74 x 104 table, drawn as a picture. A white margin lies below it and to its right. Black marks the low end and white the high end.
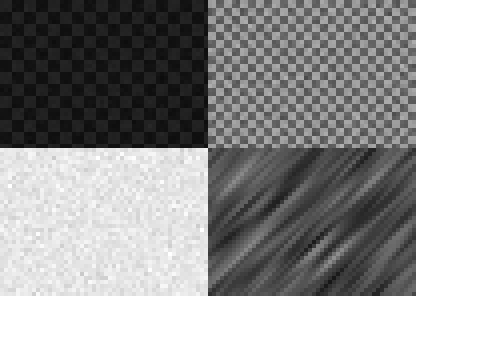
The table splits into 2 rows of 2 panels. Panel 1,1: very low, checkered, faint in contrast. Panel 1,2: middling, checkered, strong in contrast. Panel 2,1: very high, fine-grained, faint in contrast. Panel 2,2: low, slanting up to the right.
